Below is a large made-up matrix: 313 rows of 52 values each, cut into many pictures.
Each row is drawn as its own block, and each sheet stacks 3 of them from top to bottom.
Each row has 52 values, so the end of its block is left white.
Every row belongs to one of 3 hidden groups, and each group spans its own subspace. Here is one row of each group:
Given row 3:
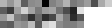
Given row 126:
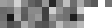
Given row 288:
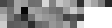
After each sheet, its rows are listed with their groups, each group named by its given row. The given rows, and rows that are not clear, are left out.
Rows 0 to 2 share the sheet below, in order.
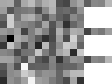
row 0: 126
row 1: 3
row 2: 288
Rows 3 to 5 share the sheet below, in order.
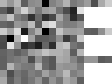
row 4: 3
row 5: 126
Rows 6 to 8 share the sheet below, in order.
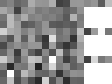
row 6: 126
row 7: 126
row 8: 126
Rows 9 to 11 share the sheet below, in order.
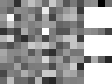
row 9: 126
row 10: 3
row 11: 3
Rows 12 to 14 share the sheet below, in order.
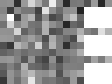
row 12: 126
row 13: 126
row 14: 288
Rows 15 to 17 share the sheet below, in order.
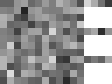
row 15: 288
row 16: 126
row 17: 126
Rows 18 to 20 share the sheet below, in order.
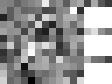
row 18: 3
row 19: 288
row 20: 288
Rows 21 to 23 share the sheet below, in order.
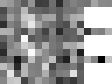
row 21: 288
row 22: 288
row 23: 126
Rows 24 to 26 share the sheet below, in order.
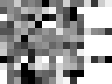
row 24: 3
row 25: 288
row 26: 288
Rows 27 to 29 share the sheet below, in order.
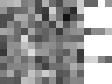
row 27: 126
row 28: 288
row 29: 288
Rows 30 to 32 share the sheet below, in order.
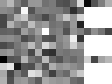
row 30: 288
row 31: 3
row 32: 3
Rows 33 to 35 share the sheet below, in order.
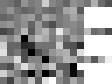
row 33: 3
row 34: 288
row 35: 3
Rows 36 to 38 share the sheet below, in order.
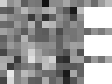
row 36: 3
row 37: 288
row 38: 126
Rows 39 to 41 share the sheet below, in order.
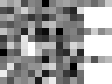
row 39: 3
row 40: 288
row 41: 3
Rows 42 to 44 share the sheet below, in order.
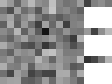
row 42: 126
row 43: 3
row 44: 288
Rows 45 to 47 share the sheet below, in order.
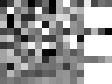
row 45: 126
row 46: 3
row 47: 3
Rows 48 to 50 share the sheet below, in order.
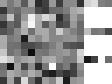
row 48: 288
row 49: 288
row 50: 126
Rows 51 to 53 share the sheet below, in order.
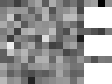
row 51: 126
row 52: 126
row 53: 288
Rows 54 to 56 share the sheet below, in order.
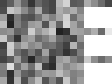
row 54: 126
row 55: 126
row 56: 126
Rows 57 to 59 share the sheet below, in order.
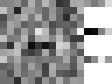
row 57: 126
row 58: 288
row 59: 126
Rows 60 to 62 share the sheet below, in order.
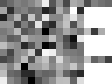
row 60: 3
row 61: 3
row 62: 288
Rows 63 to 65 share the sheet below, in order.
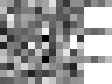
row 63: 126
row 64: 3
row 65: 3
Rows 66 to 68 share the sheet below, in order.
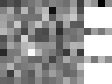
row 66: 126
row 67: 288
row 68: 126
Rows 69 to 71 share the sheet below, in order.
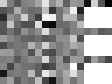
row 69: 3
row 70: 3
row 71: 3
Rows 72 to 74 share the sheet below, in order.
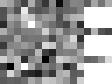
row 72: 288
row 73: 3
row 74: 3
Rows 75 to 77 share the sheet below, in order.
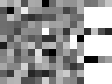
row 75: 3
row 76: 3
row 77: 288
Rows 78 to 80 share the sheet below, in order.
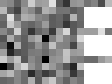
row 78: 126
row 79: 126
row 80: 3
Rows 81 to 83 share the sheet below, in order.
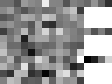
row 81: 3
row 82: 288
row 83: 288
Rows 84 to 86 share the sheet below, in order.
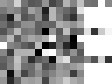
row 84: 126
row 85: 3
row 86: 126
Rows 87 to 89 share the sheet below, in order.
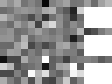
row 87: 3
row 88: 288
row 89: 3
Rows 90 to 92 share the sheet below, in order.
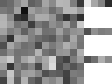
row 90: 288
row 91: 3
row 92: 126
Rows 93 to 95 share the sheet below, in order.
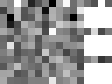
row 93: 126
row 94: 126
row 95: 126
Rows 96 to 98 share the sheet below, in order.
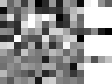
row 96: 288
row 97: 126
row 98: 3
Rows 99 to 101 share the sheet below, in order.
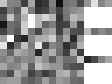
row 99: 288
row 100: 3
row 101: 288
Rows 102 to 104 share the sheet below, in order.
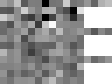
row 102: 3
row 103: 288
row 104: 3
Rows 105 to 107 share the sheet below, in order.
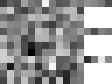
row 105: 3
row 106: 288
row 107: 126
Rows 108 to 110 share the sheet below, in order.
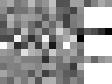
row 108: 126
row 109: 126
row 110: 3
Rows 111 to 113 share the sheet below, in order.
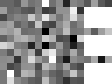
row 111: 3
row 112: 3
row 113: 126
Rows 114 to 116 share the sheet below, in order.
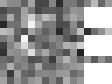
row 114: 288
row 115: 288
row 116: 126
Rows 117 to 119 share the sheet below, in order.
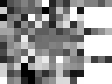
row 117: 3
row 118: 288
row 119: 288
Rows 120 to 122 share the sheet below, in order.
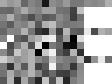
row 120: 3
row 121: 3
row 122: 126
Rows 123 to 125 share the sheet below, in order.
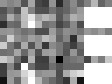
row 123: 288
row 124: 3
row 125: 288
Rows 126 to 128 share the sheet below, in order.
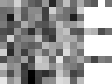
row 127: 126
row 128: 288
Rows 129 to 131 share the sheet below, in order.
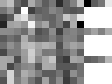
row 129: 288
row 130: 288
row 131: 126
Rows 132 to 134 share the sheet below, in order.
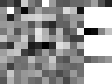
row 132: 3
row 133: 288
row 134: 126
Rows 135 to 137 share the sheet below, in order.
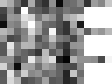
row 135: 288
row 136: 126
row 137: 126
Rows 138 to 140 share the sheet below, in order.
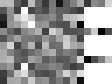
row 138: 288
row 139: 126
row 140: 288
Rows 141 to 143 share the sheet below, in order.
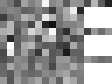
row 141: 3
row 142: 126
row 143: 126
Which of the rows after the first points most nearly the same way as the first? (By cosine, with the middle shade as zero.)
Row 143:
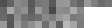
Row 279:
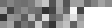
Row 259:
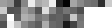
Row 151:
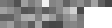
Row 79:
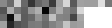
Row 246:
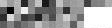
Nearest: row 79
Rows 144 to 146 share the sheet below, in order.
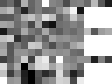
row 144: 3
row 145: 3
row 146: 288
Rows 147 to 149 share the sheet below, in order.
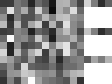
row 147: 126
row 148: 126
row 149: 288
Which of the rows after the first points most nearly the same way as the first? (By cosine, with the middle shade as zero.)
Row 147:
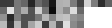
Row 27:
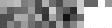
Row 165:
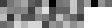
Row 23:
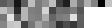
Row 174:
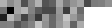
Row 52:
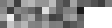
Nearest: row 165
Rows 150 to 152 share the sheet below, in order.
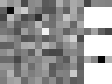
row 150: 3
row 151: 3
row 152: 126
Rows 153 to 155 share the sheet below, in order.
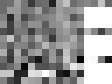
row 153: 126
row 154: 126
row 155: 288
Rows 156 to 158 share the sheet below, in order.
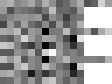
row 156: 126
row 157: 3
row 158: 3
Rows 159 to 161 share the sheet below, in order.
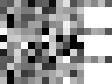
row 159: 126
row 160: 3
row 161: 126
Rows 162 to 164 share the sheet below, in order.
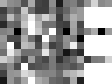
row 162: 288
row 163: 126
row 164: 288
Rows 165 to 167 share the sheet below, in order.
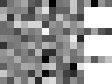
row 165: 126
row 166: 3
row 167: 3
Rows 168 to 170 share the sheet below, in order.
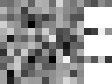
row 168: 288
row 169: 126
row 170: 126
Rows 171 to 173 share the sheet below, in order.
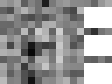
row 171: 3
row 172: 288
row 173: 288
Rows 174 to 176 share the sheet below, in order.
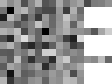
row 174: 3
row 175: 3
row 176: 126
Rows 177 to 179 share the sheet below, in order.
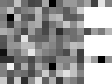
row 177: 126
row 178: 288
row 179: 126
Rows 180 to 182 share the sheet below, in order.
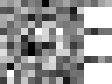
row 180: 3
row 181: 288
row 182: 126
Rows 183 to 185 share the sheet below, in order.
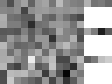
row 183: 288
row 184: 126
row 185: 126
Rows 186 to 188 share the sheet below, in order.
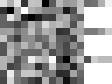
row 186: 3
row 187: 126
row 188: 126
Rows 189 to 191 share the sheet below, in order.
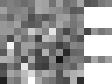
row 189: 288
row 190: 126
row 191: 288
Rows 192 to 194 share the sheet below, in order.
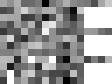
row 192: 3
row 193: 3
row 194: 126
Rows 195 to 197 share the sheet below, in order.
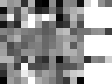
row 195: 288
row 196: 126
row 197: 288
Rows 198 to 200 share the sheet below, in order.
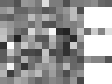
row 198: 3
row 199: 126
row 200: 3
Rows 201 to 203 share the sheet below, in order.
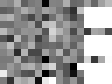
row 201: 3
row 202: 126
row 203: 3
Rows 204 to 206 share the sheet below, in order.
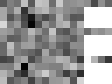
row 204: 288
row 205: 126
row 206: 288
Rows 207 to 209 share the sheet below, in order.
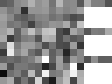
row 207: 288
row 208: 126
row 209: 3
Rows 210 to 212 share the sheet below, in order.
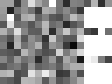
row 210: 126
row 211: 126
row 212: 288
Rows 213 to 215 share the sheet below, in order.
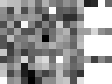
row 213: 126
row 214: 126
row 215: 288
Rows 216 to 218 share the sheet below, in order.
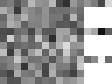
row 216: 126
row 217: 126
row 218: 126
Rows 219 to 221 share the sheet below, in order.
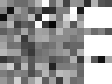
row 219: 3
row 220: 288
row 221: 126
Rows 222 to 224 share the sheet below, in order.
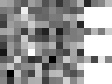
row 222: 288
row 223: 288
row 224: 126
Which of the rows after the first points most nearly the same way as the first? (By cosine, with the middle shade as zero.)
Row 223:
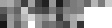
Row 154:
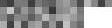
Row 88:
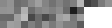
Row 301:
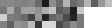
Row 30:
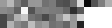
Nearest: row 30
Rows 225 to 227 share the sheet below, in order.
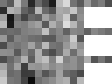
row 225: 126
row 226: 3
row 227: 288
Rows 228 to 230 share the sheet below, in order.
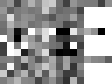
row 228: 126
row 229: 126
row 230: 3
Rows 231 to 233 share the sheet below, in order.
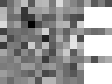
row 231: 288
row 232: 3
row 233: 3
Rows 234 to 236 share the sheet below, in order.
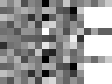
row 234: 3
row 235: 3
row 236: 3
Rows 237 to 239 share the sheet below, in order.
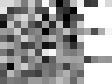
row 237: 126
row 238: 3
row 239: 3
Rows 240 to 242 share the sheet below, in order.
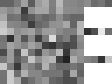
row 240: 288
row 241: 126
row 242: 126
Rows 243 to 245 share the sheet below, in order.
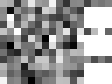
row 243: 126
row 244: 126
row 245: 288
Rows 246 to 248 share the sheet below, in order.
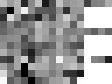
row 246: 3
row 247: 288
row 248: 288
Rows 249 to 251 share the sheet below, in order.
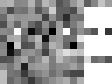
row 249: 126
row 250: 126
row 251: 288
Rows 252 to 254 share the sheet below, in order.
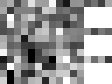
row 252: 126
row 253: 288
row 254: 126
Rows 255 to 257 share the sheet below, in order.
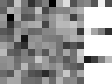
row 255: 126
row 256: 288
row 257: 288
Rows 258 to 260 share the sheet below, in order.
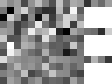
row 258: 3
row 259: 126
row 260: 3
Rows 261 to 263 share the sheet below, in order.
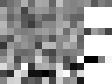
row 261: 288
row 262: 3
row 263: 288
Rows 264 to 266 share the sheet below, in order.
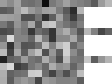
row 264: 3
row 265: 126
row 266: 3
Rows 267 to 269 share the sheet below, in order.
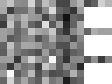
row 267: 126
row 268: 126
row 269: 126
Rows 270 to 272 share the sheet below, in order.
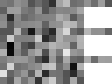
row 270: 126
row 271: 126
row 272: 3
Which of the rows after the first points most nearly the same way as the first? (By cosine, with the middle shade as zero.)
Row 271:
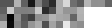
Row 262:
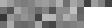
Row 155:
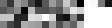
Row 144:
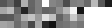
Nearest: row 155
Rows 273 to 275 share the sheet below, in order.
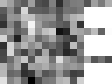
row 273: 288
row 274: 126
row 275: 288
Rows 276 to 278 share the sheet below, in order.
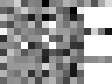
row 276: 3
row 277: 3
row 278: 3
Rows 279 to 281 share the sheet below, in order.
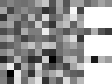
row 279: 3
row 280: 3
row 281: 126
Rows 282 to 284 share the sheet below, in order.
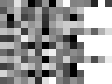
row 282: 126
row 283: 3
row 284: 3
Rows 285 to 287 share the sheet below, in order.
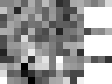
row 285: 126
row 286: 288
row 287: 288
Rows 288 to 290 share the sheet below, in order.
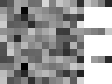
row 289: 126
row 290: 288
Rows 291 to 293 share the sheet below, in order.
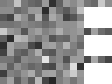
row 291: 126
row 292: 3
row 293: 3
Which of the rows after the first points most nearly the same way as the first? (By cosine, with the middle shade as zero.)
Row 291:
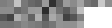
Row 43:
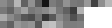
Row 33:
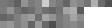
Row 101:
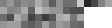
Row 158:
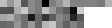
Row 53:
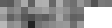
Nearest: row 43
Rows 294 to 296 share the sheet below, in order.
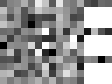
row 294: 288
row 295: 3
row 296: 126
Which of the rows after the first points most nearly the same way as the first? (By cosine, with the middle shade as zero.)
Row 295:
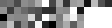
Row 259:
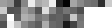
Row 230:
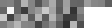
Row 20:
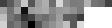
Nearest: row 259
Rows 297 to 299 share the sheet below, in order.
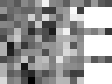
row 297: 3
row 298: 126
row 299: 288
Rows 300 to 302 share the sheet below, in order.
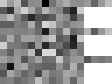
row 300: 3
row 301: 3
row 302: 3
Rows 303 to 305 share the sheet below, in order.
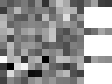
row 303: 126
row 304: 126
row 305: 3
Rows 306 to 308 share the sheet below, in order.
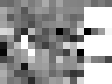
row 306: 288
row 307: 288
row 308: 288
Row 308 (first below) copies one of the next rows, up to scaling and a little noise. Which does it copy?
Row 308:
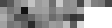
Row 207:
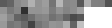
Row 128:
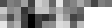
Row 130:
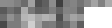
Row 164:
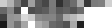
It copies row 207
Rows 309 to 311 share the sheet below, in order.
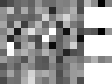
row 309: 126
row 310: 126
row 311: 288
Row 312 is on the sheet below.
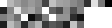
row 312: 3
